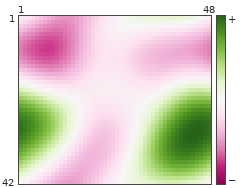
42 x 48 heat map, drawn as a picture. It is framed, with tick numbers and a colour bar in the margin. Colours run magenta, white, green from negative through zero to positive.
No lone cell stands out from its neighbours. The top left is the ninth with the lowest average. There are no regular stripes. The texture varies smoothly and slowly. The ninth with the highest average is the bottom right.
